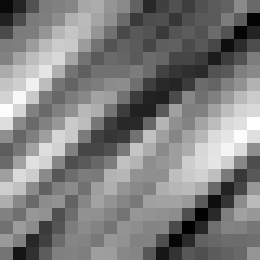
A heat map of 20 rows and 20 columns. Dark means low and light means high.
The histogram is bell-shaped. On average the colour sits 50% of the way up the scale. The grain runs diagonally up to the right. No lone cell stands out from its neighbours. The middle right is the ninth with the highest average. The halves do not mirror each other.
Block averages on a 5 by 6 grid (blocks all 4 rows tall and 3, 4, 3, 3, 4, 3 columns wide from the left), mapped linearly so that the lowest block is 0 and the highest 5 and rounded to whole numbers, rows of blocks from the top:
1 3 2 0 1 0
4 3 2 0 0 2
3 3 1 2 3 5
3 2 3 3 3 1
1 2 2 2 0 2
